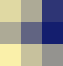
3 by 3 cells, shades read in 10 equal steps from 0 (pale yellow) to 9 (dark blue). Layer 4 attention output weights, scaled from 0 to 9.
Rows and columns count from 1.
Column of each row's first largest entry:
3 3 3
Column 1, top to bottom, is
1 3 0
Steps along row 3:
up up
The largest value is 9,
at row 2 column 3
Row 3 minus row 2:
-3 -4 -5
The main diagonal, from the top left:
1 6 4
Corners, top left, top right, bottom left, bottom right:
1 8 0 4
